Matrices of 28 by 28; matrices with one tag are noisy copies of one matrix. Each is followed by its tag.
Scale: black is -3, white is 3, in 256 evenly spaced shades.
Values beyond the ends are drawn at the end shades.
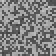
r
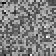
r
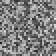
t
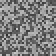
r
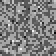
t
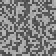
t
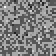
r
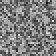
t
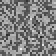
t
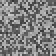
r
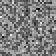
t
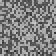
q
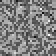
t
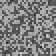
r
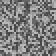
t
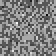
q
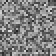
r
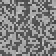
t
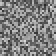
q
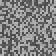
q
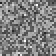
r
